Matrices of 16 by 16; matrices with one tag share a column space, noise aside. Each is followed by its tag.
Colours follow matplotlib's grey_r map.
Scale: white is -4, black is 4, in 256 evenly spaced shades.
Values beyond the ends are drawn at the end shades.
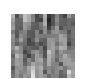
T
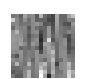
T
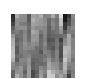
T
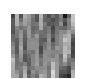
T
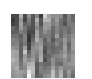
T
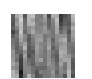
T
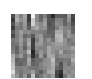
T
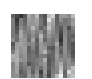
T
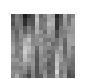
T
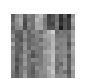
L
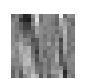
T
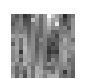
T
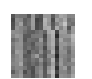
L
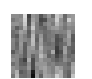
T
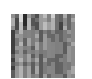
L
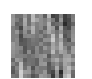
T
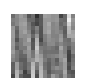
T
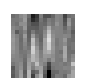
T
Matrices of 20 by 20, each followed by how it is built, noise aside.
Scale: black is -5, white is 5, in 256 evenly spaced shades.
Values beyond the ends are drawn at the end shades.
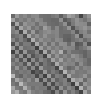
Toeplitz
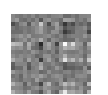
low rank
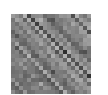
Toeplitz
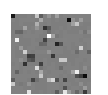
sparse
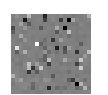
sparse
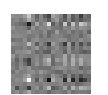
low rank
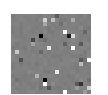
sparse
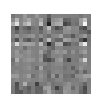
low rank
